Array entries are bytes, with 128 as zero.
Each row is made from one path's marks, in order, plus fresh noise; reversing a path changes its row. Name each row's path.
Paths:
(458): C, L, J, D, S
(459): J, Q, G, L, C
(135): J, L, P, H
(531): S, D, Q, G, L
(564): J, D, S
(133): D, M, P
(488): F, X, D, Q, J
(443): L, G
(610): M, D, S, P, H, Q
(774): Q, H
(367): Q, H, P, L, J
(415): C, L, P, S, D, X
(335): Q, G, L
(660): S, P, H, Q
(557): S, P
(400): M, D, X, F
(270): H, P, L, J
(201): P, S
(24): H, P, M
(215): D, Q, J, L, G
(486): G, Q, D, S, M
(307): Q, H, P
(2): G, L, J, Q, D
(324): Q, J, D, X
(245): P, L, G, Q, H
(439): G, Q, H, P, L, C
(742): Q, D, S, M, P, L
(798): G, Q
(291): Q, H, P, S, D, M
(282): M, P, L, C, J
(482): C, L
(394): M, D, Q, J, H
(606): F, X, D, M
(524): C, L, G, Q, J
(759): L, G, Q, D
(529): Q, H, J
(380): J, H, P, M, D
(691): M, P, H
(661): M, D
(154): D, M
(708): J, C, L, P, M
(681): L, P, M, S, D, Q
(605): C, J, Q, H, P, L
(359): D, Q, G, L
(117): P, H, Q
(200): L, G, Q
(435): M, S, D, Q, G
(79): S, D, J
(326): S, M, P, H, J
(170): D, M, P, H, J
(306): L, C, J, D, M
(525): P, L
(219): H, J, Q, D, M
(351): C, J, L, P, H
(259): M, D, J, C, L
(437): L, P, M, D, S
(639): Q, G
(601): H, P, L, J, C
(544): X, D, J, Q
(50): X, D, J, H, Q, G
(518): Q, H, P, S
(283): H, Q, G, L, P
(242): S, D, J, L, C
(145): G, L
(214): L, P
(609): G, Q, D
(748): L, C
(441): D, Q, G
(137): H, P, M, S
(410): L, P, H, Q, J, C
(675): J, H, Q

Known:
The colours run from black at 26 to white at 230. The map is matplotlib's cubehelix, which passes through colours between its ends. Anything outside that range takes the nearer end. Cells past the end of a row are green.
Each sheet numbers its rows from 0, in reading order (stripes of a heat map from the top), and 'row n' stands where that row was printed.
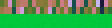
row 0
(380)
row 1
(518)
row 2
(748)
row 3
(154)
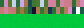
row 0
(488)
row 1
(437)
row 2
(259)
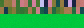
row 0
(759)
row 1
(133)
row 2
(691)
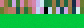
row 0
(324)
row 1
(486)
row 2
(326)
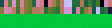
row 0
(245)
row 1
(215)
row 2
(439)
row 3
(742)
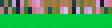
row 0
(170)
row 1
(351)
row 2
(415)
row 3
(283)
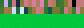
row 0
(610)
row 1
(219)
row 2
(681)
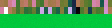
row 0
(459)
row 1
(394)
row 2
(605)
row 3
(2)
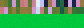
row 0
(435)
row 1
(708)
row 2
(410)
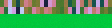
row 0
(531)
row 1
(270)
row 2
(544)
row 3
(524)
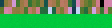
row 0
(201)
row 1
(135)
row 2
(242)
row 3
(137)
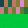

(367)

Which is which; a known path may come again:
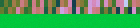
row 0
(774)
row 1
(482)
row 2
(525)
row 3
(606)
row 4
(306)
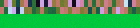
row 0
(531)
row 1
(410)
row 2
(270)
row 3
(307)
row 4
(359)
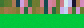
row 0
(639)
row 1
(443)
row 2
(708)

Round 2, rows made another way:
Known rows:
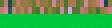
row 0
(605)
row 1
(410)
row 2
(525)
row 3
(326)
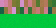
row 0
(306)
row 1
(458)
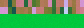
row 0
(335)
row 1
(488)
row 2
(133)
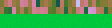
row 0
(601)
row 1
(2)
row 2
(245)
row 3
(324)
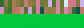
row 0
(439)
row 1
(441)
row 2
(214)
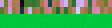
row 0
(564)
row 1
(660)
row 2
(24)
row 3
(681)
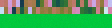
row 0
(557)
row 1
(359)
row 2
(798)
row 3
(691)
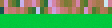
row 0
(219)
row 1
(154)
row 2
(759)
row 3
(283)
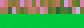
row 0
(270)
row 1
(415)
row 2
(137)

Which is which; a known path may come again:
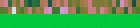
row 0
(259)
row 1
(798)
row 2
(324)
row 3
(486)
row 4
(201)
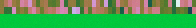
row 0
(601)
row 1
(742)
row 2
(609)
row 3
(435)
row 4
(351)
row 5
(2)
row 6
(443)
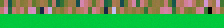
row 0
(605)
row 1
(518)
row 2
(675)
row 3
(242)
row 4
(359)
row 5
(170)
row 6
(200)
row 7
(639)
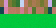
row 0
(219)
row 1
(215)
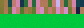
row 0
(145)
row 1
(681)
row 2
(79)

